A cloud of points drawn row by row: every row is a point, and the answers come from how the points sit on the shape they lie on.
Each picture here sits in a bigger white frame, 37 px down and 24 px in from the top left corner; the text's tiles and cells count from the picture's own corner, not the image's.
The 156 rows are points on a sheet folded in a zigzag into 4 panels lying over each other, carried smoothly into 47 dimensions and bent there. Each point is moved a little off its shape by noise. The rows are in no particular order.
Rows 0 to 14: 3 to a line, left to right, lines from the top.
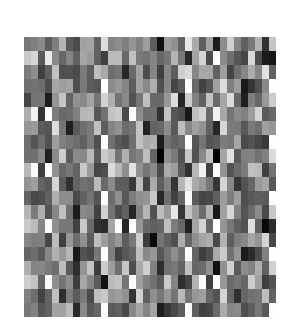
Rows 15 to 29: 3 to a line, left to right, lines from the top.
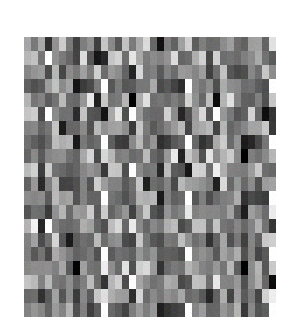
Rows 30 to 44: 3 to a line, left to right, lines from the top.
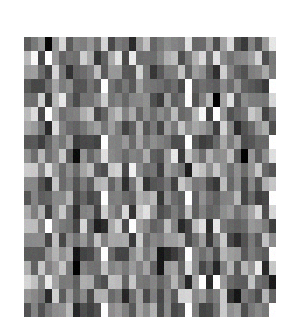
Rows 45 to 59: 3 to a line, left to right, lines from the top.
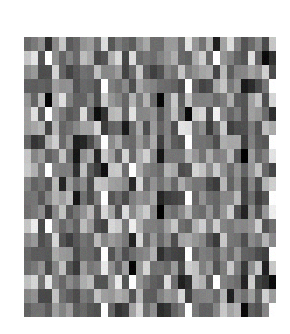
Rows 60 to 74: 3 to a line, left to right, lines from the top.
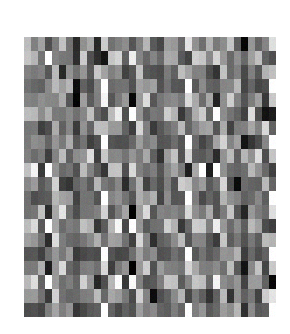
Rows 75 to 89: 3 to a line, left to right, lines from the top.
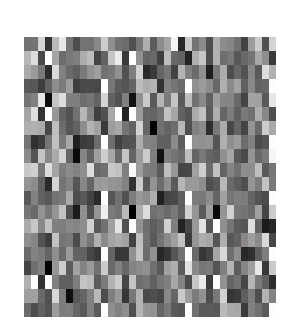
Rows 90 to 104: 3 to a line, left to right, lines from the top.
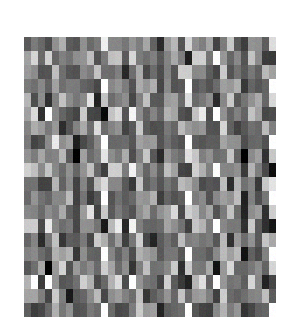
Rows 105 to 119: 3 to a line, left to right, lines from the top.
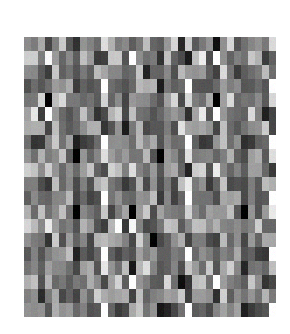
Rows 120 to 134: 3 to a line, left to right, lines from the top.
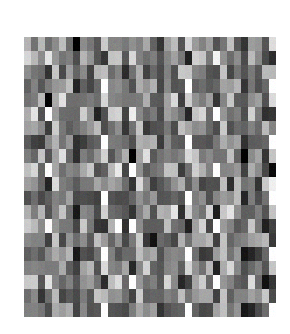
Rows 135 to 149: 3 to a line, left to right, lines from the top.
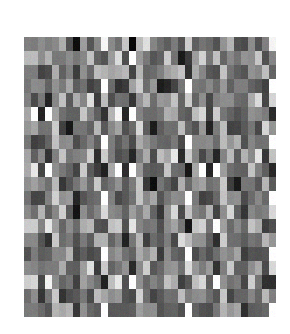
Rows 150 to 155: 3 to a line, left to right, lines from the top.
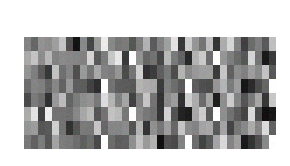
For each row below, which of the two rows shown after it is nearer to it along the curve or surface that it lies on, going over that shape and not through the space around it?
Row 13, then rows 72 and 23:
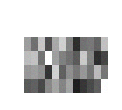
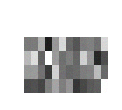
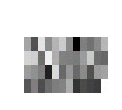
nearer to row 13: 23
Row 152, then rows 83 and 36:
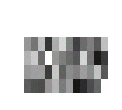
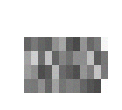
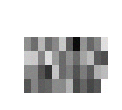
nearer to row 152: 36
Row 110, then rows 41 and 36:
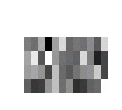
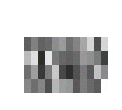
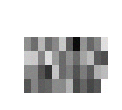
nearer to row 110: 36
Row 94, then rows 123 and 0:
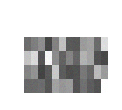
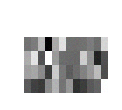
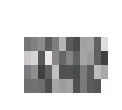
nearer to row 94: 0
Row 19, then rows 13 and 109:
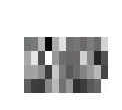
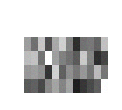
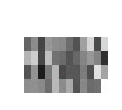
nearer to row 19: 13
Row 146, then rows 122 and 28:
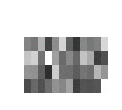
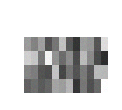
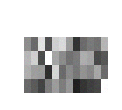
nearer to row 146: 122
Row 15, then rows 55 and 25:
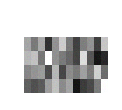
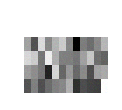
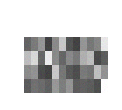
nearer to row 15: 55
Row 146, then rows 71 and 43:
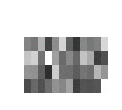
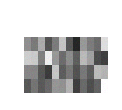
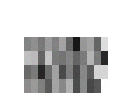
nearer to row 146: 71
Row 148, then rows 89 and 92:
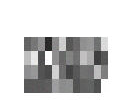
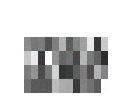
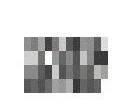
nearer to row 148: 89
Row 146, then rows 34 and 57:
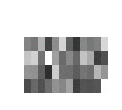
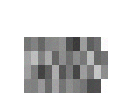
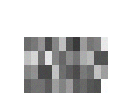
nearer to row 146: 57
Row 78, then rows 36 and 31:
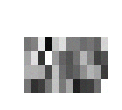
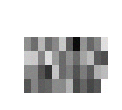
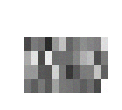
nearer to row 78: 36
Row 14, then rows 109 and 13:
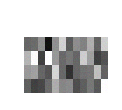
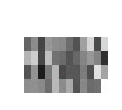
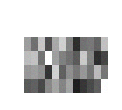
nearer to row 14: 109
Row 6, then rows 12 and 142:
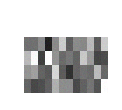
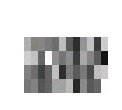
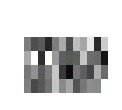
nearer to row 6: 142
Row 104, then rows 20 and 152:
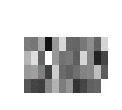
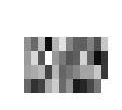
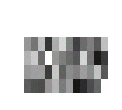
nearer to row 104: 20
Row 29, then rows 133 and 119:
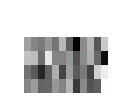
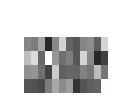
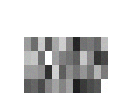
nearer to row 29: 133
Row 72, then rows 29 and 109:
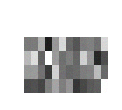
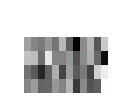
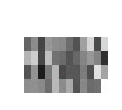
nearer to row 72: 29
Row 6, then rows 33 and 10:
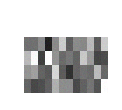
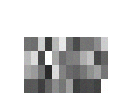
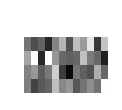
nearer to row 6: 10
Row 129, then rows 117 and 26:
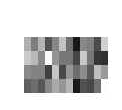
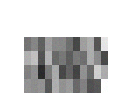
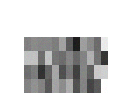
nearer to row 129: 26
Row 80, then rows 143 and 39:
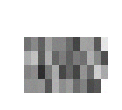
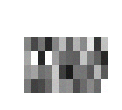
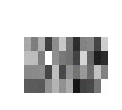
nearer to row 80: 143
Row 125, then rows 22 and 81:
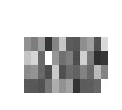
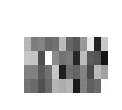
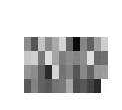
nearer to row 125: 22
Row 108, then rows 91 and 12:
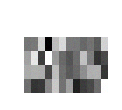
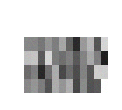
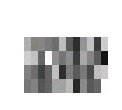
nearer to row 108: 12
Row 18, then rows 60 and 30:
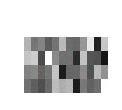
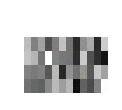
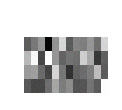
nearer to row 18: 60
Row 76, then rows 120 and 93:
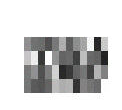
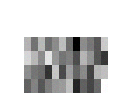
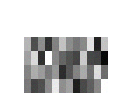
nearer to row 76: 93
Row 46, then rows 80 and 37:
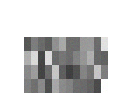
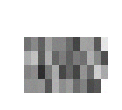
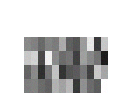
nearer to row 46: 80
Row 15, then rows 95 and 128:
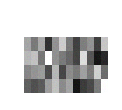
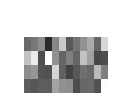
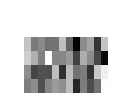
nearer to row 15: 128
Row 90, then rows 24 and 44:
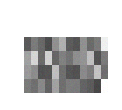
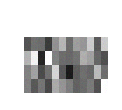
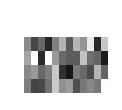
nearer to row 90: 24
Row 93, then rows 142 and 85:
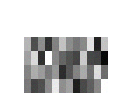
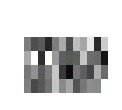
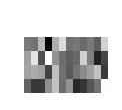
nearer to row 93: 85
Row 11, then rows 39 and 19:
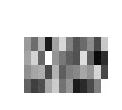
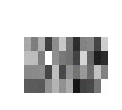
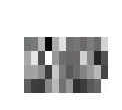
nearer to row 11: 39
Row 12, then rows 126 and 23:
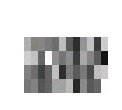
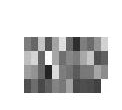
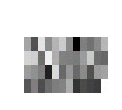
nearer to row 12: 126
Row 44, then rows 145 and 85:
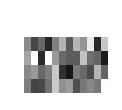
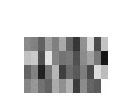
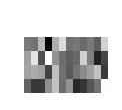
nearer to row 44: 145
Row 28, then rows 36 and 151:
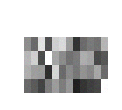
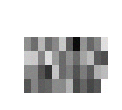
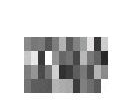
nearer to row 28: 36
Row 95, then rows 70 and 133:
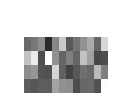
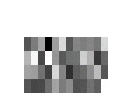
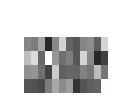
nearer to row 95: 70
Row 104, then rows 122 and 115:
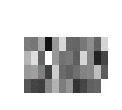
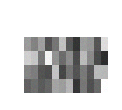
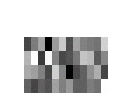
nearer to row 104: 122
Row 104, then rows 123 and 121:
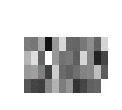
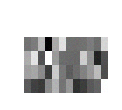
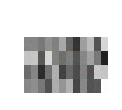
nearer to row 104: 123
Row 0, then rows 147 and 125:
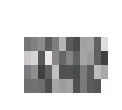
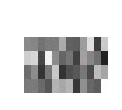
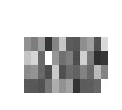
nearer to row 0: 147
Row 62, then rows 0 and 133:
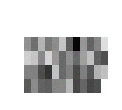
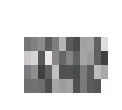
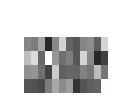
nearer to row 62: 133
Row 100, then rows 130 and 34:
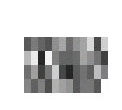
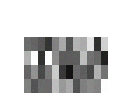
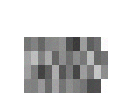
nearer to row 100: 130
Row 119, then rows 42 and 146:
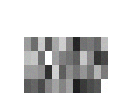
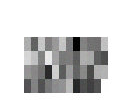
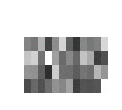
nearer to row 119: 42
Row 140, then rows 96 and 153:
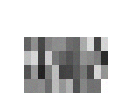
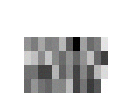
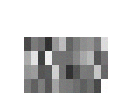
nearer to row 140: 153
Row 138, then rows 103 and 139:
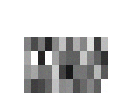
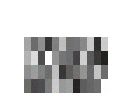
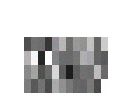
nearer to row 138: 139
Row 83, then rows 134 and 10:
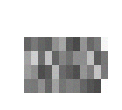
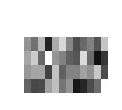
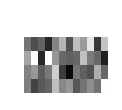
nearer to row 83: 10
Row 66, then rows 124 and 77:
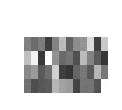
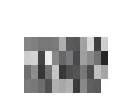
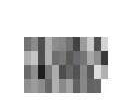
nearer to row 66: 124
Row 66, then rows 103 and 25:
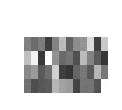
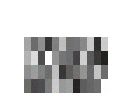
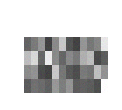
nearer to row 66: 25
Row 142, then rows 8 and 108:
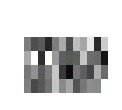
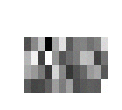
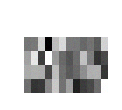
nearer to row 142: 8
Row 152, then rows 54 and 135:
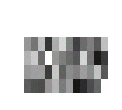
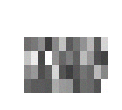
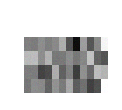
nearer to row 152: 135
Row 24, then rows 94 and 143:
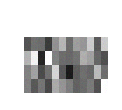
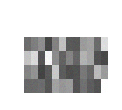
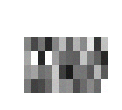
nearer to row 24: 143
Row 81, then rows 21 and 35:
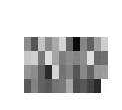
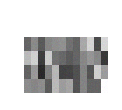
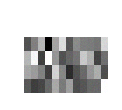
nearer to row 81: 35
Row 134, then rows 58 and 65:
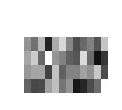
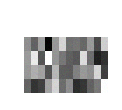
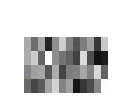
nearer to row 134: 65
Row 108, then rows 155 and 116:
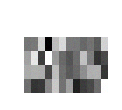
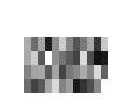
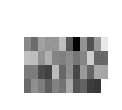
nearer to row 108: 155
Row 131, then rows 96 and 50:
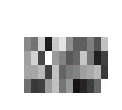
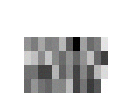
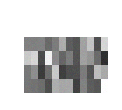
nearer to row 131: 96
